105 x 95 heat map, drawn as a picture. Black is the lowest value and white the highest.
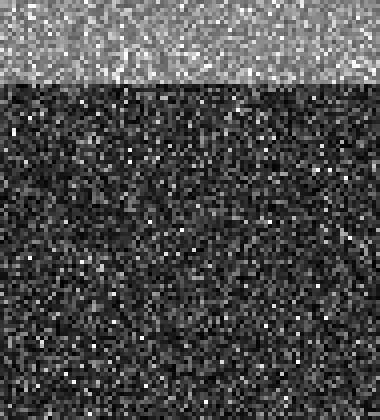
No regular stripes run through it. A horizontal seam about 20% of the way down splits the table, and the top part is higher. On average the colour sits 30% of the way up the scale.
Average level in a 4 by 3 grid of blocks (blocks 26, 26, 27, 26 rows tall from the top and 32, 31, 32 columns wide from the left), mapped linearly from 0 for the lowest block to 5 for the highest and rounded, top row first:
5 5 5 | 0 0 0 | 0 0 0 | 0 0 0
